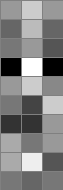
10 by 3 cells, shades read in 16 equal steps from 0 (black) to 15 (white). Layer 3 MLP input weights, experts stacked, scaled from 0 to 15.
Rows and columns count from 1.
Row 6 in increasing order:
4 7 12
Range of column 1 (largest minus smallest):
10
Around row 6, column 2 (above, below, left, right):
12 3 7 12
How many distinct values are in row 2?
2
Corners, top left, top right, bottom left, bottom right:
9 9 7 7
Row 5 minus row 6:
2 8 -4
